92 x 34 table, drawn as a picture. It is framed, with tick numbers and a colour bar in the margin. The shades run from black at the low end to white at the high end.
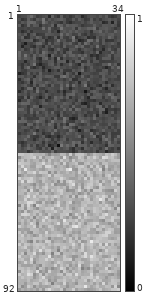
The table splits into 2 rows of 1 panel. Panel 1,1: low, fine-grained. Panel 2,1: high, fine-grained.
